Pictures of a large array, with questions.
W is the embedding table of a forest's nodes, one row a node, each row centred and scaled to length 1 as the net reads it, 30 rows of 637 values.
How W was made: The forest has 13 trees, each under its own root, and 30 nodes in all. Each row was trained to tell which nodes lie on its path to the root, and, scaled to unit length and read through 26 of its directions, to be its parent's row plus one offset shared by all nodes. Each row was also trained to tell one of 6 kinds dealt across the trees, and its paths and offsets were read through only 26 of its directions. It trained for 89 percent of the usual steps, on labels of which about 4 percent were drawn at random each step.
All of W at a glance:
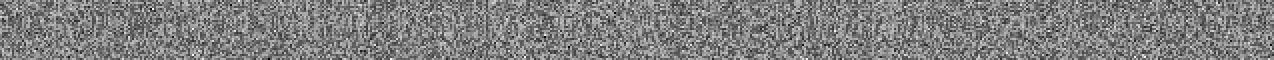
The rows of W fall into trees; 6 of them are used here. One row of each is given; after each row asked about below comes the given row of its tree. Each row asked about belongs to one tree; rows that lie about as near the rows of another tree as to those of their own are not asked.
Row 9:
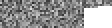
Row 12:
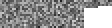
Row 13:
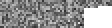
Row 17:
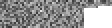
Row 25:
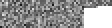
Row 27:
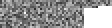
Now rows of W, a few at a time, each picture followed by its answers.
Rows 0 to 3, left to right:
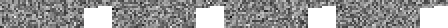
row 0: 13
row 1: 25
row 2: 13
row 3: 17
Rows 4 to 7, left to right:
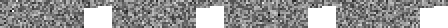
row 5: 17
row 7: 25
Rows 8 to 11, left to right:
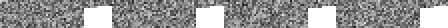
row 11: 9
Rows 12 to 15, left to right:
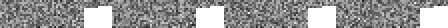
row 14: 25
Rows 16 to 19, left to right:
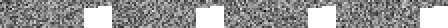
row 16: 17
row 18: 17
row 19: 27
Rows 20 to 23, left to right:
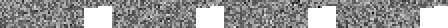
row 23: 9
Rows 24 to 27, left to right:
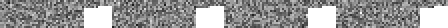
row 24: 27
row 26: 13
